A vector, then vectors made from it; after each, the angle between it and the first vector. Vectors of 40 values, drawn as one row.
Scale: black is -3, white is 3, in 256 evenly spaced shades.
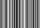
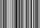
partly aligned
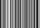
orthogonal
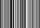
partly opposed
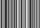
orthogonal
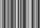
partly opposed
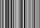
partly opposed
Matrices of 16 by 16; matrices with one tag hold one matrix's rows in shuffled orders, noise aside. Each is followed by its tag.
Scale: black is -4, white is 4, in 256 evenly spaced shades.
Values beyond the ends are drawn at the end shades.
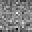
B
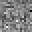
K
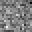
K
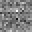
B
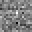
B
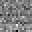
B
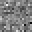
K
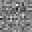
B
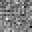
K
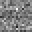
B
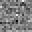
B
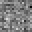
K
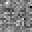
K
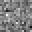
K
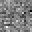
K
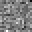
K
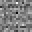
B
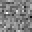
K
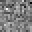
K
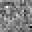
K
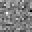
K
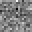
B
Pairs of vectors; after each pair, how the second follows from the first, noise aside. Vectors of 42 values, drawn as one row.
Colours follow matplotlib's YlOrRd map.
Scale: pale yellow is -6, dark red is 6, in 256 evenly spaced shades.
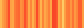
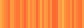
shrunk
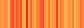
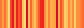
scaled up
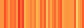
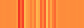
partly zeroed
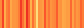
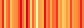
scaled up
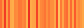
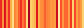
scaled up
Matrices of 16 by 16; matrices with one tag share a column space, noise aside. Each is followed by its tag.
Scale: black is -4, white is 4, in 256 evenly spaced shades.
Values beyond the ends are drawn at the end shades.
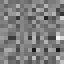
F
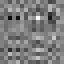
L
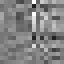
L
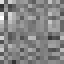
L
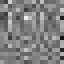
L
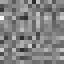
L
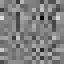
L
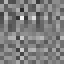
L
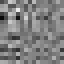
L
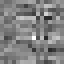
F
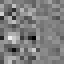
F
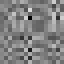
L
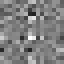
F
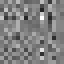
L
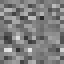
F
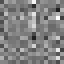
L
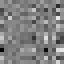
F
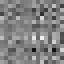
F
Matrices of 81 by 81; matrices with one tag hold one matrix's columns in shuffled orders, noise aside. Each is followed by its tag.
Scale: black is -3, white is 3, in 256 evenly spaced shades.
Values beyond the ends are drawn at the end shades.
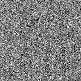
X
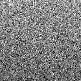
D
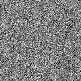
X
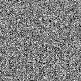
X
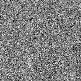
X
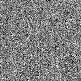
X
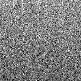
D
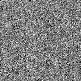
X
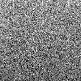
D
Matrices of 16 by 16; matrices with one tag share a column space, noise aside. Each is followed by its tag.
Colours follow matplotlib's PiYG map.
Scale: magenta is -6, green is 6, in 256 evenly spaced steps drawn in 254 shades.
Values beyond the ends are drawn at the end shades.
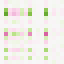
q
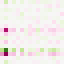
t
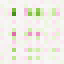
q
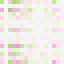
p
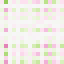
p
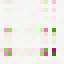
t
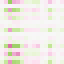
p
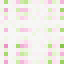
p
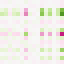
q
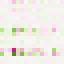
t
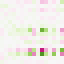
t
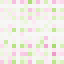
p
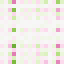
p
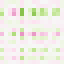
q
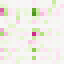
q
